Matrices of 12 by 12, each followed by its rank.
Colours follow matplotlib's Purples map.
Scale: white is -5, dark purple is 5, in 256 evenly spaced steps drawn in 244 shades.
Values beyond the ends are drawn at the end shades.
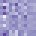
two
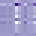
one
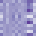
two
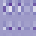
one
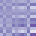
one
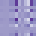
one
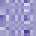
two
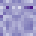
two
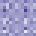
two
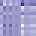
one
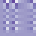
one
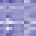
two
